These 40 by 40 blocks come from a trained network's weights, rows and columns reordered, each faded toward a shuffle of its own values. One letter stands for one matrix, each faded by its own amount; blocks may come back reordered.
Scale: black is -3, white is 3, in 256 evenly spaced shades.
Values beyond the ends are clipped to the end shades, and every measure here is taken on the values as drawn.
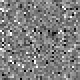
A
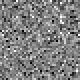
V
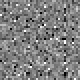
A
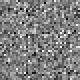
V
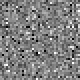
A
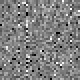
A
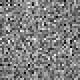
V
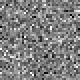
V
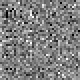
V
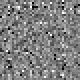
A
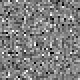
A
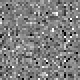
A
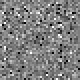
A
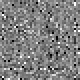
A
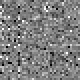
A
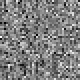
V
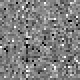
A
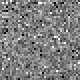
A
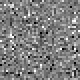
A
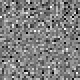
V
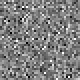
V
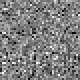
V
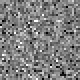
V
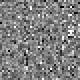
A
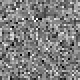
V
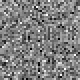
V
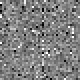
A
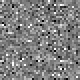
A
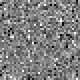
A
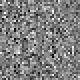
V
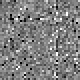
A
